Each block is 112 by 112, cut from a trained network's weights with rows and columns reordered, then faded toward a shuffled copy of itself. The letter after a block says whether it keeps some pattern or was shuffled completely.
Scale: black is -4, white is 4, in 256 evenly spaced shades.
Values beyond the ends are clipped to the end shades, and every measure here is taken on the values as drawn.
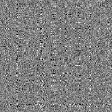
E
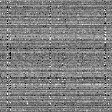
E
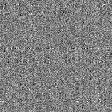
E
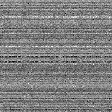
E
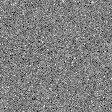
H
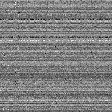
E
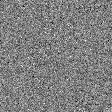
H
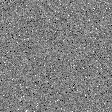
H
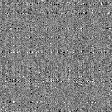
E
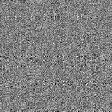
E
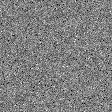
H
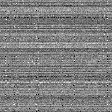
E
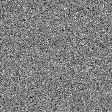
H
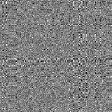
E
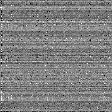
E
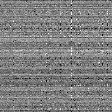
E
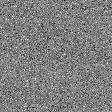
H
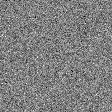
H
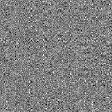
E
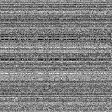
E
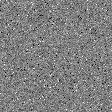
H
